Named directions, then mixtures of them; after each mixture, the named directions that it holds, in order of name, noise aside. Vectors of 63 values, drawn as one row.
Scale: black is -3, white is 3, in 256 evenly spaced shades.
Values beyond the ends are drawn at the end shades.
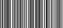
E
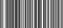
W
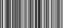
E, W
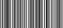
E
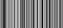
W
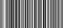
E, W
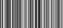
E, W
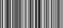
E, W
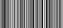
E, W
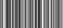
E, W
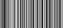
E, W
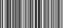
E, W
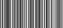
E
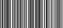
E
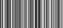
E, W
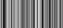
E, W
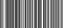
W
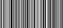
E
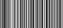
E, W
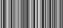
E, W
